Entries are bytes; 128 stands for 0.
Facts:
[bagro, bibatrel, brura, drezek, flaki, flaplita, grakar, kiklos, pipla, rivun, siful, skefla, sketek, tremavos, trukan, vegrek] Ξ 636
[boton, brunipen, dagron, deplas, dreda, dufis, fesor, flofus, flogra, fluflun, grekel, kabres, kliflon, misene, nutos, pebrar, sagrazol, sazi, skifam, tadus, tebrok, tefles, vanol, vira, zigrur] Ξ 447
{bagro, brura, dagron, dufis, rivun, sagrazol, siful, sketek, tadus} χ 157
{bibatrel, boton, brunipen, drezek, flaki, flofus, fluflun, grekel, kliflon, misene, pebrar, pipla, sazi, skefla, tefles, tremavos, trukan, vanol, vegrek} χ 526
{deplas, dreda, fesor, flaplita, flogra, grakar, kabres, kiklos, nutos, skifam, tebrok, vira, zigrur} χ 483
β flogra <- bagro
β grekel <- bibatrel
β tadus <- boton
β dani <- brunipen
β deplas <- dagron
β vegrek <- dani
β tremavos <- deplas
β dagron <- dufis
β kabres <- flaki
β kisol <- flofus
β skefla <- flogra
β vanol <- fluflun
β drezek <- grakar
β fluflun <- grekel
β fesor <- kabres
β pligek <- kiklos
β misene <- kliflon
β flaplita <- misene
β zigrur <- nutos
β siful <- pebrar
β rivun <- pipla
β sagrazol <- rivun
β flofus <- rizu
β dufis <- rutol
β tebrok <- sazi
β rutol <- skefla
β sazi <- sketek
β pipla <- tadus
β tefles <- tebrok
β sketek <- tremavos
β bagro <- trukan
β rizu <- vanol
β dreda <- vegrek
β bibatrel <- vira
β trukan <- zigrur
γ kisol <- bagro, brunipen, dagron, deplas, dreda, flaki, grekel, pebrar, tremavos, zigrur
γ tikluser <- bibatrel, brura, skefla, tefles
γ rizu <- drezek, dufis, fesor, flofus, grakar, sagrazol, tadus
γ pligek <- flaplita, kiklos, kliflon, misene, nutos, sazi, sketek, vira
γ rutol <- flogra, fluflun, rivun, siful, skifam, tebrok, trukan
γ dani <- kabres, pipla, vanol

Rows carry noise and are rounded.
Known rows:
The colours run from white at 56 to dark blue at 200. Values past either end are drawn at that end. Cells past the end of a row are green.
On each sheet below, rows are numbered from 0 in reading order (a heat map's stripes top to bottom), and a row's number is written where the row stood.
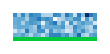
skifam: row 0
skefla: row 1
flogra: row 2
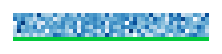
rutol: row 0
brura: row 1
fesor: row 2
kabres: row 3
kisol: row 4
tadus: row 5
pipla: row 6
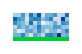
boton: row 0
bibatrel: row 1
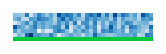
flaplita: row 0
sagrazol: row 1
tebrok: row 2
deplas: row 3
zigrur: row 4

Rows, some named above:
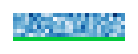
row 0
sagrazol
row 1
bagro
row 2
deplas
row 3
flogra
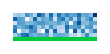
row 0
rivun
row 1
flofus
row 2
rizu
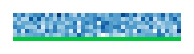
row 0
misene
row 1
dufis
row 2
fesor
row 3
pligek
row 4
kliflon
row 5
grekel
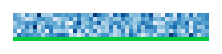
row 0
vegrek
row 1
trukan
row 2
rizu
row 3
brunipen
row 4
dreda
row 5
drezek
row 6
kabres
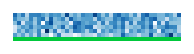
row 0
sazi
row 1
kisol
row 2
pligek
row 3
tefles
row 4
tefles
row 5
tremavos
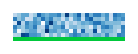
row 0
flaki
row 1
rutol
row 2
fluflun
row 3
nutos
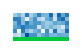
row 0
kiklos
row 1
vanol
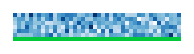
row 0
dagron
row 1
vira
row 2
dani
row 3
flofus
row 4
skefla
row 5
sketek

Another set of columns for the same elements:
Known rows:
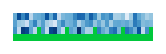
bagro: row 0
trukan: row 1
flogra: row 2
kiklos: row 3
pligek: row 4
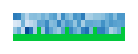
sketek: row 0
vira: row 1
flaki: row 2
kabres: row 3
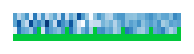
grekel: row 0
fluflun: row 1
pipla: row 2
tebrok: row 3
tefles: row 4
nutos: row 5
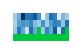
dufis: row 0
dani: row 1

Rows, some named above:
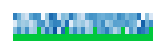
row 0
sazi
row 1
dani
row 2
sazi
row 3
nutos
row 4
bibatrel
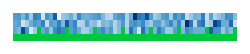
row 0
zigrur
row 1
vegrek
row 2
boton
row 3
tebrok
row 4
dufis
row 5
brunipen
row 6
vanol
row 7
flofus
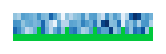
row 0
sagrazol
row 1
rivun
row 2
dreda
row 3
rizu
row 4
skefla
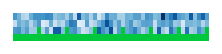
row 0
tebrok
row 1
tremavos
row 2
tadus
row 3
kisol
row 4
nutos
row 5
dagron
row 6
deplas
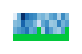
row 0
rutol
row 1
vira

